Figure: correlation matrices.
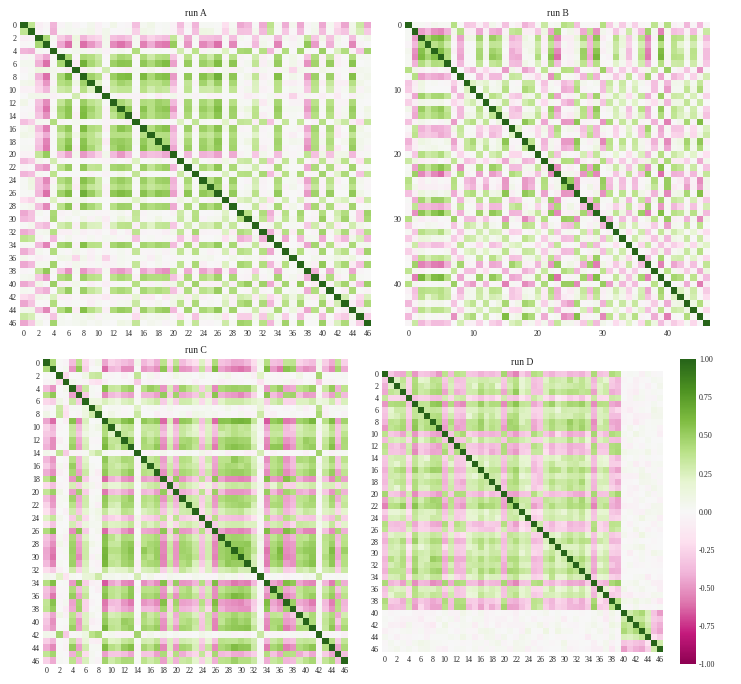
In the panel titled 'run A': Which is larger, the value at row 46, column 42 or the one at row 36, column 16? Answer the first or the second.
the first
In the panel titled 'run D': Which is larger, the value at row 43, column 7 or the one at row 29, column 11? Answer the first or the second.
the second
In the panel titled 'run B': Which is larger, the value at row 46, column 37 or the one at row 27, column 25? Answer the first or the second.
the first
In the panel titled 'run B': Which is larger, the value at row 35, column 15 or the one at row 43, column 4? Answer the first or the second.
the first
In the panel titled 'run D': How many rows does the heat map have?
47
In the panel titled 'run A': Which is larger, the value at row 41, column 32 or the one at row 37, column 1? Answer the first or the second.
the first
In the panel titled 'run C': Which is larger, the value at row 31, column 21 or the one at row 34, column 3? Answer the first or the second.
the first
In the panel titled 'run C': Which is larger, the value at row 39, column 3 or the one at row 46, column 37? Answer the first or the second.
the first
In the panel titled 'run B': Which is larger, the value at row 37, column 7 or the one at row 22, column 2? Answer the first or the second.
the second
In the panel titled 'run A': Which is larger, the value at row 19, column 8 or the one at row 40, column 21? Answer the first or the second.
the first
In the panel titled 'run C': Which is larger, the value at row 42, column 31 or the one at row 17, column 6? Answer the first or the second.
the second
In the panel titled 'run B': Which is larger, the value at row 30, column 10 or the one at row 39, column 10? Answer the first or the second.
the second
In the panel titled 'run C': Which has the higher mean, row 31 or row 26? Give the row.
31
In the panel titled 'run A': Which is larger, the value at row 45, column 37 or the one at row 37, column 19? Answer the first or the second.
the second
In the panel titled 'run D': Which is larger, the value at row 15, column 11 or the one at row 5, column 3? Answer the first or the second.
the second
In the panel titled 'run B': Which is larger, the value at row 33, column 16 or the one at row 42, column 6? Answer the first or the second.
the second
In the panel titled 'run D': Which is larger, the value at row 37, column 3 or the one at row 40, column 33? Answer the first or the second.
the first
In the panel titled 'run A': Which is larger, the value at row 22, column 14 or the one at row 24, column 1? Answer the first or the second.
the first
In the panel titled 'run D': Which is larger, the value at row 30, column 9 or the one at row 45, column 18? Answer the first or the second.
the first
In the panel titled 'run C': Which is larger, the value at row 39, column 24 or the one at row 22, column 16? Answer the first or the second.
the second
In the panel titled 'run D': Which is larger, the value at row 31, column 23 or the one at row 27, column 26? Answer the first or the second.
the first
